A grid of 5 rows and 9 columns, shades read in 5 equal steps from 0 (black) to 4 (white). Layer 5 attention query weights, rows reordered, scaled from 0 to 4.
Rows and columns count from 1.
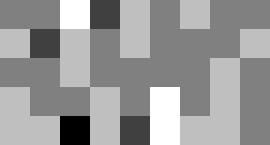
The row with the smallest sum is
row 3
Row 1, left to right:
2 2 4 1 3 2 3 2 2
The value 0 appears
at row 5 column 3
